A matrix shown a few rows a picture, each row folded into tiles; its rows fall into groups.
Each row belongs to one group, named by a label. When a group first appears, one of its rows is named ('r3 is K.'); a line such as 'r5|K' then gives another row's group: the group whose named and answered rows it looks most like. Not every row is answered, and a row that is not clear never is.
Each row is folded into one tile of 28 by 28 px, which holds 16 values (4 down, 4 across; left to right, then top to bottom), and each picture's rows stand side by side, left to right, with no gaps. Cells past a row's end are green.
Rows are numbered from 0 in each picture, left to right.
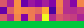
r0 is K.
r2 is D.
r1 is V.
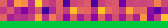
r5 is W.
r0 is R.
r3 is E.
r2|E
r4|E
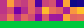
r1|E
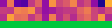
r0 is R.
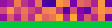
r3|K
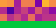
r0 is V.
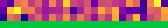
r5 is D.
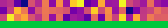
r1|K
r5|R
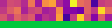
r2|W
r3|E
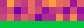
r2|V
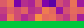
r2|K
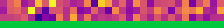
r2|V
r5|E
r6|K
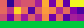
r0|E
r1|K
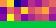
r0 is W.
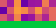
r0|K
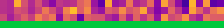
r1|R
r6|D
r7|R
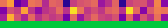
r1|V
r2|E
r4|E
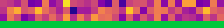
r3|R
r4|E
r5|K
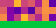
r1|K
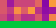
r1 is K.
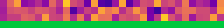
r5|W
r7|D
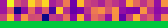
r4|W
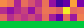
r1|K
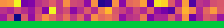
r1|D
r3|R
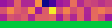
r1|R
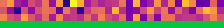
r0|W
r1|K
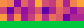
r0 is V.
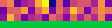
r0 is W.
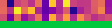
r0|E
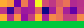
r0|V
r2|W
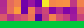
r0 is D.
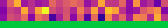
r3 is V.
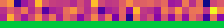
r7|E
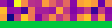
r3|V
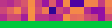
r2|R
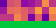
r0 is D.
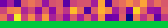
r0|D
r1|V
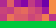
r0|R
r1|D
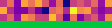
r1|W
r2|E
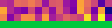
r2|D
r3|V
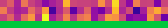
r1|V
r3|W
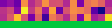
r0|D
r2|K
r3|W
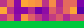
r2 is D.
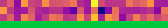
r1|W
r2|W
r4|W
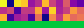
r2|R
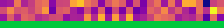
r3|V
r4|V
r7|E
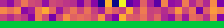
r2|R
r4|R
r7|K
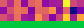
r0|K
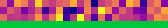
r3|E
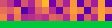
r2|K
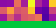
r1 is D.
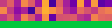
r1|K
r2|D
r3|R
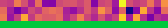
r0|W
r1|R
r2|W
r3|E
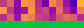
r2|D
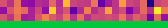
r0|K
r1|D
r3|R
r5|E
